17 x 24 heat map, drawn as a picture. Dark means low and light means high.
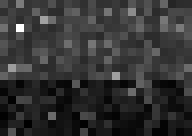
Average level on the scale: 20%. Grain: fine. Stripes: none. Seam: horizontal, 60% of the way down, the top part higher.
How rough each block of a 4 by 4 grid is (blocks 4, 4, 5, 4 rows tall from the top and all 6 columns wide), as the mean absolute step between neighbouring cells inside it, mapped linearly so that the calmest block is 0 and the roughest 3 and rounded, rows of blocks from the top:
3111 / 0110 / 1121 / 1101
